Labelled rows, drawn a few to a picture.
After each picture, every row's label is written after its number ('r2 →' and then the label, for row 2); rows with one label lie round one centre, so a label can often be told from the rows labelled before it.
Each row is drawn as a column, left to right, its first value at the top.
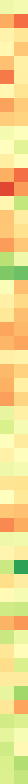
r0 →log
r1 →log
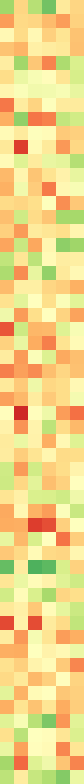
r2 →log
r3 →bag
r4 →log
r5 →log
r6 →bag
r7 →bag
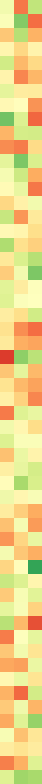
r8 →bag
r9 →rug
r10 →log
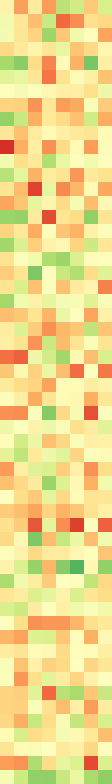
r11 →bag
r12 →bag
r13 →log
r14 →rug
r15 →log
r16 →log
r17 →bag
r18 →log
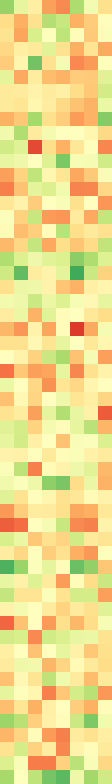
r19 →log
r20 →log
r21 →bag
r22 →rug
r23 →rug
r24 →log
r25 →log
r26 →bag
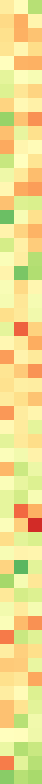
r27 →bag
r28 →log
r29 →log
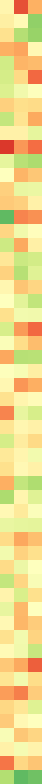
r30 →bag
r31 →rug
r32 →rug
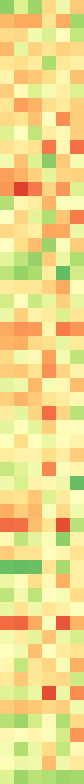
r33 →log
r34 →log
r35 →log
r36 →bag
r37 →log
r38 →rug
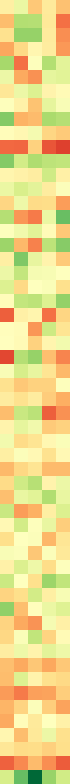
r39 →bag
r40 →rug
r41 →rug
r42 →bag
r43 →bag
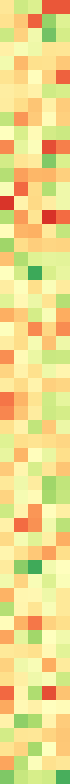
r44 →bag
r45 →log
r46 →log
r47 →rug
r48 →rug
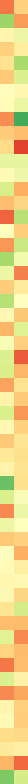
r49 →rug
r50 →bag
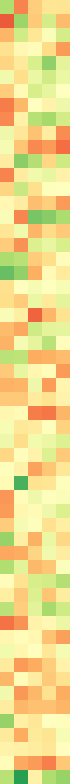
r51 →log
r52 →rug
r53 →bag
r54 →bag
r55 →bag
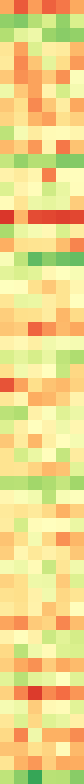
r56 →rug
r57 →rug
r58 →rug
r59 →rug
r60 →rug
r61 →rug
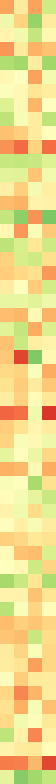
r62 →bag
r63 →bag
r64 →rug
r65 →bag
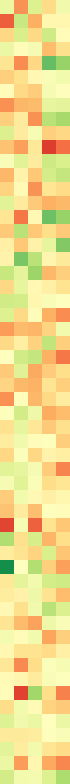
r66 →log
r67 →rug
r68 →log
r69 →bag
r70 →bag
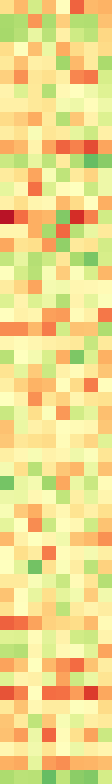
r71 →rug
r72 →rug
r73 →log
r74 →rug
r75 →bag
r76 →rug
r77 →rug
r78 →bag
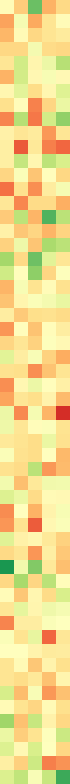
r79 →log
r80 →bag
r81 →log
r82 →bag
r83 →bag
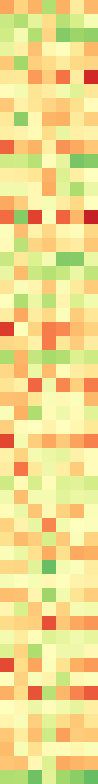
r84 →rug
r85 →bag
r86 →rug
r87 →log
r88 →rug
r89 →rug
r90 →rug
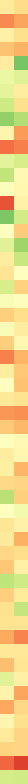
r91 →bag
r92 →bag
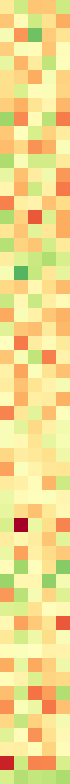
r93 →bag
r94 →log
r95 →rug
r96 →bag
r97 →log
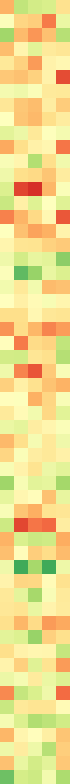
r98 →rug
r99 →log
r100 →log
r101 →log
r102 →rug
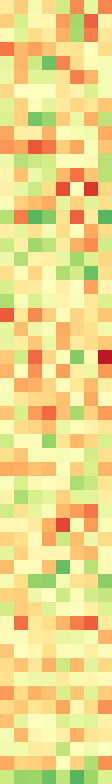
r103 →bag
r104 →rug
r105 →bag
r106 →bag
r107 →log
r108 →rug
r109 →log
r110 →bag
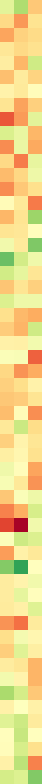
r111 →log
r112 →log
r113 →bag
